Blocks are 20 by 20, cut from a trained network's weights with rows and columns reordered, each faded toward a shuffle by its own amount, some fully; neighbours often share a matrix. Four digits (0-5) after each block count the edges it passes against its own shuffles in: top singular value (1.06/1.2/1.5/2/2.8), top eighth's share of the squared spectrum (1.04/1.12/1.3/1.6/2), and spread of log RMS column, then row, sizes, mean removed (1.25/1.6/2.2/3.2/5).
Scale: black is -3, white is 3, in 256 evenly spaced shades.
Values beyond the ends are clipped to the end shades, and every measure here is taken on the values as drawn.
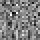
2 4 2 1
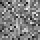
0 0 0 0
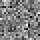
1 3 0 0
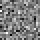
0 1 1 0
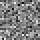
0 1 0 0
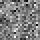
1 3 1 0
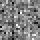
1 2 0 0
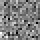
0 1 0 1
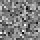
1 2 0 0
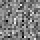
1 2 0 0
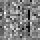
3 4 1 1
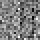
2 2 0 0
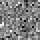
0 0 0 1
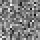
1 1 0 0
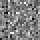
1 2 0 0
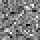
0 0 0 0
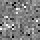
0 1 0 0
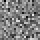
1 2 0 0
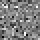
0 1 0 1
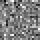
1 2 1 1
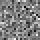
0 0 0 1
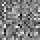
2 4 2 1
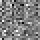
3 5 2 2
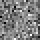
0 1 0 0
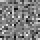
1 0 0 0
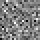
0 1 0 0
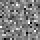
0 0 0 0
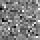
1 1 0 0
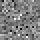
0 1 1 0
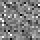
1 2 1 1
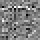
2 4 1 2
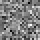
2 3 1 0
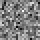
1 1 0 0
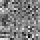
2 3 1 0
